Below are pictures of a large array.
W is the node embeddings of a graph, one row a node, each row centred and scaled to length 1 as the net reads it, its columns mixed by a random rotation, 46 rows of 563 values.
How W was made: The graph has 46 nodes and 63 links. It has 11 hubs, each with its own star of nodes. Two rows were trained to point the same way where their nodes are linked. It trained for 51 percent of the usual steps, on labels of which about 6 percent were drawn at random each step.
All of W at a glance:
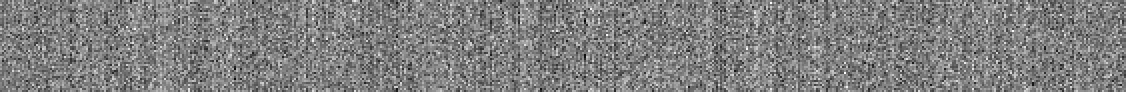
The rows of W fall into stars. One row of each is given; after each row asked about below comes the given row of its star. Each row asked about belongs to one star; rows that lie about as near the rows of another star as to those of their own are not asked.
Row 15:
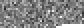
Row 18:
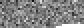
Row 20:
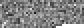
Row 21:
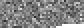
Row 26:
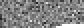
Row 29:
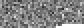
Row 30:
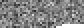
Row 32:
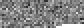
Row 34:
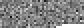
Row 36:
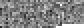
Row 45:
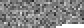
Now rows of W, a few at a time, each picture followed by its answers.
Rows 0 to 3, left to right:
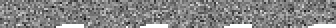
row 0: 20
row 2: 34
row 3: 18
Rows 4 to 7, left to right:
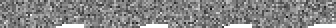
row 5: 30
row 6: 21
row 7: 15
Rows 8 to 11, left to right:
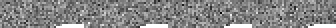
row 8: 21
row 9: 20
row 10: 29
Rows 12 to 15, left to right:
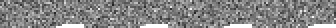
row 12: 45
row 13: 32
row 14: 26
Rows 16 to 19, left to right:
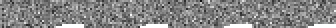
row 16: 32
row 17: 29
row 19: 21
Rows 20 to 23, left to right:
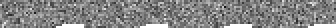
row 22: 18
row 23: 36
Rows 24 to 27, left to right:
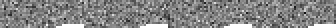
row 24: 15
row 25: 45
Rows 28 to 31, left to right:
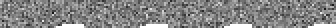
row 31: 26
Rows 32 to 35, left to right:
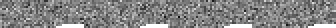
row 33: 18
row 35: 26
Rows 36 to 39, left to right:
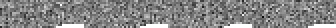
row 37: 26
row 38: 30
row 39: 34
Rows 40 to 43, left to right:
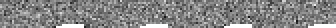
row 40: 20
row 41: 36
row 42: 20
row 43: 36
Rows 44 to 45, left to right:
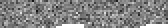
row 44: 18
